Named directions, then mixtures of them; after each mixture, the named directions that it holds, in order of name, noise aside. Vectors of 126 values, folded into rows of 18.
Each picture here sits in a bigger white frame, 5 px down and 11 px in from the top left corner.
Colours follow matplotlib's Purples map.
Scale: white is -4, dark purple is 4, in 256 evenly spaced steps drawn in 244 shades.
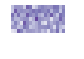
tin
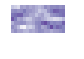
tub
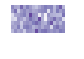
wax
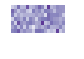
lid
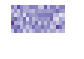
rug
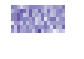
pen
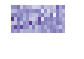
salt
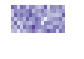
lid, wax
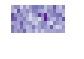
wax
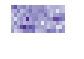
lid, rug, tub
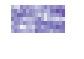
tub, wax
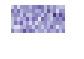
rug, salt, wax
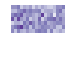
pen, salt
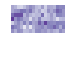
pen, salt, tub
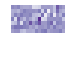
salt, wax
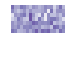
tin, wax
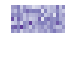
salt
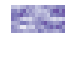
tub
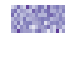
lid, tin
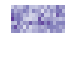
lid, salt, tub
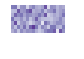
lid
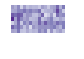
pen, salt, tub
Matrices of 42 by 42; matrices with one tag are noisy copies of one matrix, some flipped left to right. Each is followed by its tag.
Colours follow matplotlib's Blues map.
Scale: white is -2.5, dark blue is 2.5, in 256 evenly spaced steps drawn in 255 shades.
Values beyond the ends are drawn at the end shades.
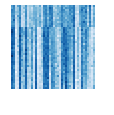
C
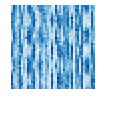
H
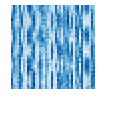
H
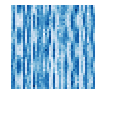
H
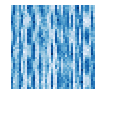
H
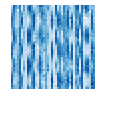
H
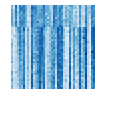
C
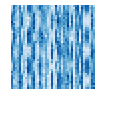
H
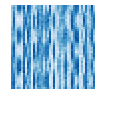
H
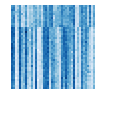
C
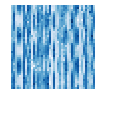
H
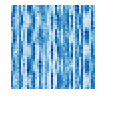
H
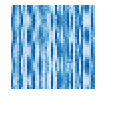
H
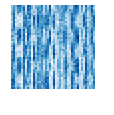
H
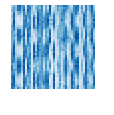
H
